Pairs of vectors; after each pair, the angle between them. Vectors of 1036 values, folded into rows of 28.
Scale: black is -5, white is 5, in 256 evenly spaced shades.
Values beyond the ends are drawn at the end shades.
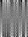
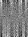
nearly opposite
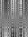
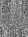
partly aligned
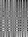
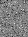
orthogonal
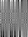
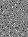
orthogonal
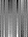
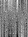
nearly opposite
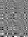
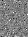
partly aligned
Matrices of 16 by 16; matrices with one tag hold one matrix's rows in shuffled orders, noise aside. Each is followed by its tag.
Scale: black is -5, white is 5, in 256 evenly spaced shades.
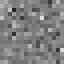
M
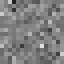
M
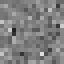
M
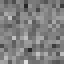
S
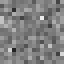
M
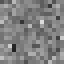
M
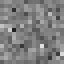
M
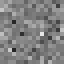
M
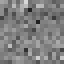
S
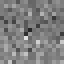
S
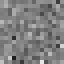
M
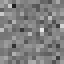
M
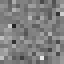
M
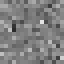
M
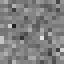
M
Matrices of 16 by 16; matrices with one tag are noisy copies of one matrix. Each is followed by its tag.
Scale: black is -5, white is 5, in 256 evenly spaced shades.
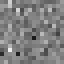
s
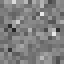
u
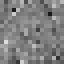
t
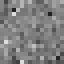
t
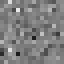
s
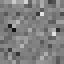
u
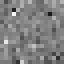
t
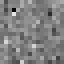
t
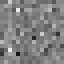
s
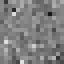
t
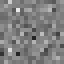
s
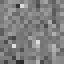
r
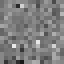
r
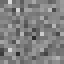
s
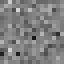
s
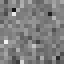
t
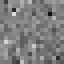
t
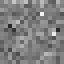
u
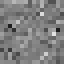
u
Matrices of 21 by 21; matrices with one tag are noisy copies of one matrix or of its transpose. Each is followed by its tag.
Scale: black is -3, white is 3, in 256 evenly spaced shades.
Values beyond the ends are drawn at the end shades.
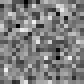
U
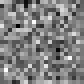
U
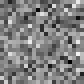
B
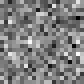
B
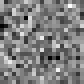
U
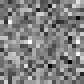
B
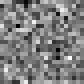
U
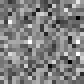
B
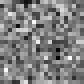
U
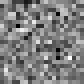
U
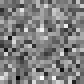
B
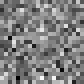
B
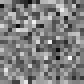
U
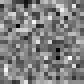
U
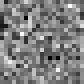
U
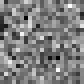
U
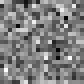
U
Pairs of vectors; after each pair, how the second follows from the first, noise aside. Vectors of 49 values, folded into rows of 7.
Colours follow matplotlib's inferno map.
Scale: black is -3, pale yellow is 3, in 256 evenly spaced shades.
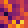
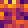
wrapped around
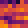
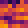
copied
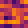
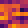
wrapped around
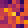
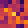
copied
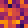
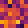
copied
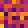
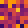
wrapped around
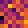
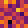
wrapped around
